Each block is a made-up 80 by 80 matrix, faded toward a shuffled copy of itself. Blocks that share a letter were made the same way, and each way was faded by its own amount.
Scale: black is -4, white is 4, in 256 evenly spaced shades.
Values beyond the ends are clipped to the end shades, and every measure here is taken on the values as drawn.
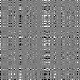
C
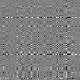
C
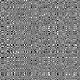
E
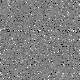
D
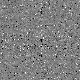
D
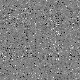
D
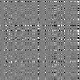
C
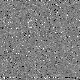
D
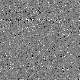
D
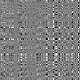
C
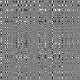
C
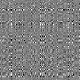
E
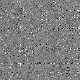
D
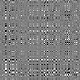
C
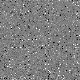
D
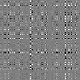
C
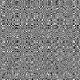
E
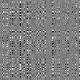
C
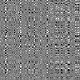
E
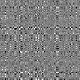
E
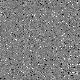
D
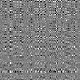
E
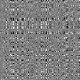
E
